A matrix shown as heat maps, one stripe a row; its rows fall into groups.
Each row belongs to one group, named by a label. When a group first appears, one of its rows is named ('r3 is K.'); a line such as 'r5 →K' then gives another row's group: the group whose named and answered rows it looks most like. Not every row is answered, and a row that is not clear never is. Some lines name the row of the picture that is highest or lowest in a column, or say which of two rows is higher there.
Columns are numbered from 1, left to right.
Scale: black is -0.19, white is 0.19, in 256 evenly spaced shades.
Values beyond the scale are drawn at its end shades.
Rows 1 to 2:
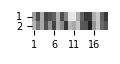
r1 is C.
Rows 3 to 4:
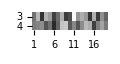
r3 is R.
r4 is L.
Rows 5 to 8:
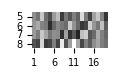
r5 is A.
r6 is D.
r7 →A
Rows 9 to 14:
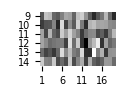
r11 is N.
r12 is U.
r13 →N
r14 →R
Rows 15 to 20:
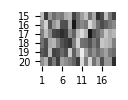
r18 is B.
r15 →C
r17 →D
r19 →C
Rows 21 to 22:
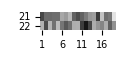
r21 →N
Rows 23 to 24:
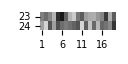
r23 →L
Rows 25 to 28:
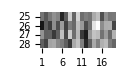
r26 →U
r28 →B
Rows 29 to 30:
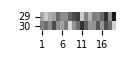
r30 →N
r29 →R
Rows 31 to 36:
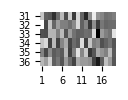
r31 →U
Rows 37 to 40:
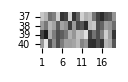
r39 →C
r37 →R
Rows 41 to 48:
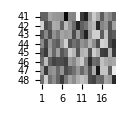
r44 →A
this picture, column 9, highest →45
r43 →U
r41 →U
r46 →D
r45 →L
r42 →A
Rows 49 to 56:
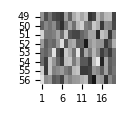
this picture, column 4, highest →53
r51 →A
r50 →L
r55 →B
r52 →N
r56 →D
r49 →D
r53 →L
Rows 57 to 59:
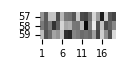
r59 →B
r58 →N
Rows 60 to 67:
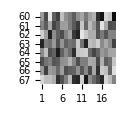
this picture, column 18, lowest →61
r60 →C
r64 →D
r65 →N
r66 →B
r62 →R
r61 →A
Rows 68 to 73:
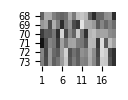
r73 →A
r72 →A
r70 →U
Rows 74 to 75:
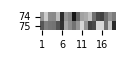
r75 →D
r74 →R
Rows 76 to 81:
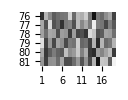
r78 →A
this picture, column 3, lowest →80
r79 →B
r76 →D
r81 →B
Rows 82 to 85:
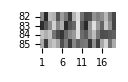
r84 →L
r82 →B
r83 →U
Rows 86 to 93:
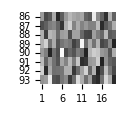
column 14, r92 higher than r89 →Yes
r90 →U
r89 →R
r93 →C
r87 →L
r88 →B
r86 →L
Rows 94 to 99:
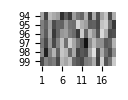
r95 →C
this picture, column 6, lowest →94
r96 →A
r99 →N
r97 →N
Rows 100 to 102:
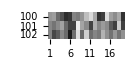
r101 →L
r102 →L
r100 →D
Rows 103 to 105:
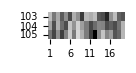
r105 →N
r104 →N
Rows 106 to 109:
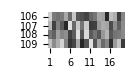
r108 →L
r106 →A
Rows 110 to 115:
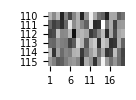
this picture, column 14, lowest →110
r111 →N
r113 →L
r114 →C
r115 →U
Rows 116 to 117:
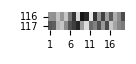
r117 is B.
